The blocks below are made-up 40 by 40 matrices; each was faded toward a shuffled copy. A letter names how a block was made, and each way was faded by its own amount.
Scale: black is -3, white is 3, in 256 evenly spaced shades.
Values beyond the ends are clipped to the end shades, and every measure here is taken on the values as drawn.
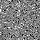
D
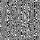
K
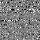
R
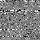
R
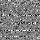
R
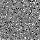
D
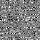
R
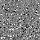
D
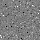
D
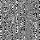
K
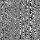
K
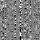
K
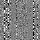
K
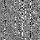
K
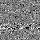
R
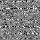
R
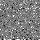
D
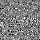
R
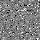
D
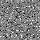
D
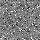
D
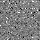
D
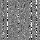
K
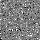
D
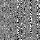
K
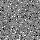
D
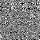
R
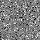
D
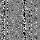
K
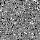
D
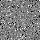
D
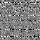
R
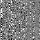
K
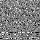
R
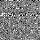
R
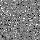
D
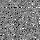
D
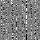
K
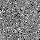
D
